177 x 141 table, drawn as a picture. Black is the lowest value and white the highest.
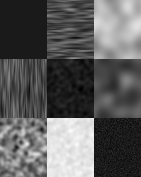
The table splits into 3 rows of 3 panels. Panel 1,1: very low, flat. Panel 1,2: low, streaked across. Panel 1,3: high, smooth. Panel 2,1: low, streaked downward. Panel 2,2: very low, blotchy, faint in contrast. Panel 2,3: low, smooth. Panel 3,1: middling, blotchy, strong in contrast. Panel 3,2: very high, blotchy, faint in contrast. Panel 3,3: very low, fine-grained, faint in contrast.
